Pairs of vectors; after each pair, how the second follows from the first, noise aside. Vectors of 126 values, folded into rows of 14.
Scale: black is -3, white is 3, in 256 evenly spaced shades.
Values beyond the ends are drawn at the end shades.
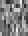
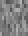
shrunk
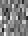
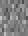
shrunk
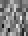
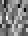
reversed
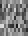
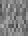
shrunk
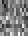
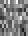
reversed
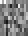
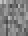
shrunk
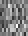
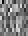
reversed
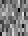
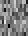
reversed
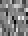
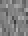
shrunk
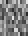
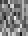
reversed
